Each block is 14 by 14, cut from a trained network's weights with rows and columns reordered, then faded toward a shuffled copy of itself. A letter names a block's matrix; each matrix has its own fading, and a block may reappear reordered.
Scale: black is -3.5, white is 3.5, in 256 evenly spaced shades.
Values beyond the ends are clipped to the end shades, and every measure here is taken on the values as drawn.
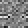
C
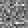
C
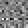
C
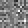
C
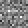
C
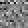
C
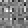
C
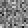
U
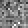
U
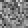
U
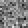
U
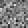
U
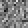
U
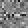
C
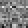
C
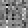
C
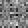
C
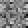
C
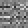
C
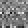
C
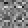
C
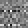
C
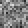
U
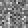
U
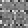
C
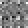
C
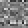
C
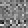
C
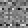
C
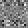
C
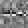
C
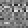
C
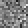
U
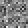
U
